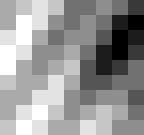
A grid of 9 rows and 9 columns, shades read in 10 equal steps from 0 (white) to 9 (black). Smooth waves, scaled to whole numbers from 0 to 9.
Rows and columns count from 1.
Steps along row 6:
up same down up up same down same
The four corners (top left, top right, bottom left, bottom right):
3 7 2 4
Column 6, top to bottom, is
5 4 4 5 6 6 5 3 1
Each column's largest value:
3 3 4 5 5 6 8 9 9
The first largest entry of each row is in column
9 9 8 8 7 6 9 9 8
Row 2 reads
3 0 1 4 5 4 5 8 9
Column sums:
17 13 18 25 33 39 45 54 56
